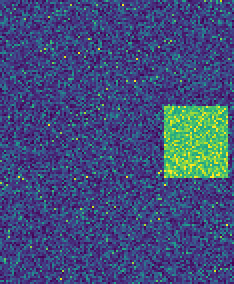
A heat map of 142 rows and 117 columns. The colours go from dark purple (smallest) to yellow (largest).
Most values sit low, with a long tail of high ones. In the middle right lies a patch that is higher than the rest. The middle right is the ninth with the highest average. No regular stripes run through it.
